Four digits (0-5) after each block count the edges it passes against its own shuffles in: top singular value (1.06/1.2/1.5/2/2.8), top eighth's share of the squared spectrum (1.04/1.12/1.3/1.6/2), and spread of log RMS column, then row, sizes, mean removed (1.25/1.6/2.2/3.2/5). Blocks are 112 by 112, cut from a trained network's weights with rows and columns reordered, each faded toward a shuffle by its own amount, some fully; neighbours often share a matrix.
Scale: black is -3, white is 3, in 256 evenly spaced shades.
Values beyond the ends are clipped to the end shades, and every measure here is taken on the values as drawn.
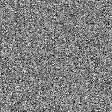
2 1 0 0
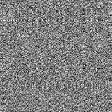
4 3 1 2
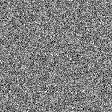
3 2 0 1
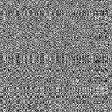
5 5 3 3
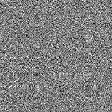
4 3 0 2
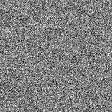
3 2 0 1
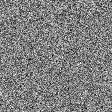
0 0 0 0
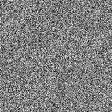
4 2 0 0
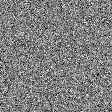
0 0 0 0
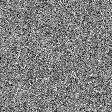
1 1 0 0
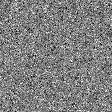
1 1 0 0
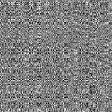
5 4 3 3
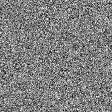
3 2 0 0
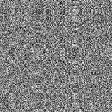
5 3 2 1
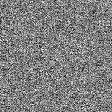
3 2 1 0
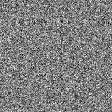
3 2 0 1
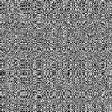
5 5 3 4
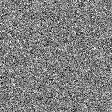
1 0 0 0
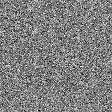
1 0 0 0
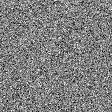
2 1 0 0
